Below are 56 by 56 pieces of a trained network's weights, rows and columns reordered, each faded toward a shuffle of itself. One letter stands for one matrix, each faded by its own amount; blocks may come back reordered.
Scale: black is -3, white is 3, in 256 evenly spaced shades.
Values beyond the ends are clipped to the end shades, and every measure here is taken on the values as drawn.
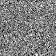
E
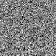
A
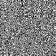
A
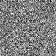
A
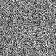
A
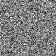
A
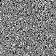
E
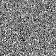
E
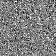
E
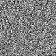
A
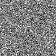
E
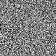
A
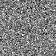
E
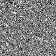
E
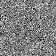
E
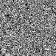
E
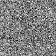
A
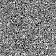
E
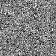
E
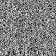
A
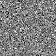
E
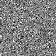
E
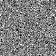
E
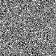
E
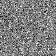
E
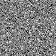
E
